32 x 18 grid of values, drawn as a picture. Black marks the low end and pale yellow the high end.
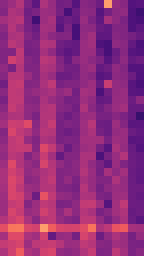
Ninth with the highest average: bottom left. Slope: up to the bottom left. Odd lines: row 29. Stripes: upright, repeating 4 times.
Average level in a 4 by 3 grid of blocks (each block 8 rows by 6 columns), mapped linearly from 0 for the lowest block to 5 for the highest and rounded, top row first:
210
320
421
542
